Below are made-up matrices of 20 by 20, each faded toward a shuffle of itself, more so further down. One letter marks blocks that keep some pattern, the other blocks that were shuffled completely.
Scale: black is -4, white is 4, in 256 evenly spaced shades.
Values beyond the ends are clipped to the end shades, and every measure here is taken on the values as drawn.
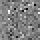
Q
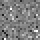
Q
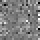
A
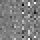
A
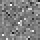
Q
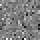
Q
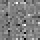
A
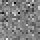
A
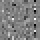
A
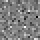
Q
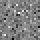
Q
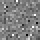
Q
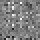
A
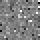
Q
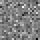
Q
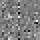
A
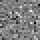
Q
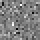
Q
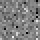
A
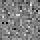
Q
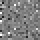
A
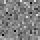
Q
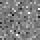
Q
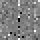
A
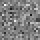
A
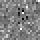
Q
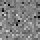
Q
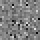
A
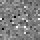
Q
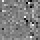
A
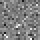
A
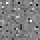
Q
